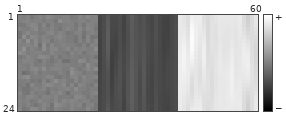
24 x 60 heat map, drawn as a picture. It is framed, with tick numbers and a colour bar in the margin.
The table splits into one row of 3 panels. Panel 1,1: middling, fine-grained, faint in contrast. Panel 1,2: low, streaked downward, faint in contrast. Panel 1,3: very high, streaked downward, faint in contrast.
